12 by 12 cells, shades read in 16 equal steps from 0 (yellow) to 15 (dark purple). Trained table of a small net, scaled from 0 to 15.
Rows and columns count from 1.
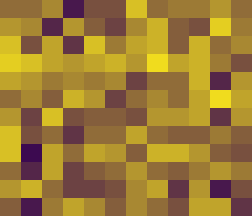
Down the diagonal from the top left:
8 6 4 5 7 11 10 8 3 7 14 12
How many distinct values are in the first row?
7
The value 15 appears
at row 9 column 2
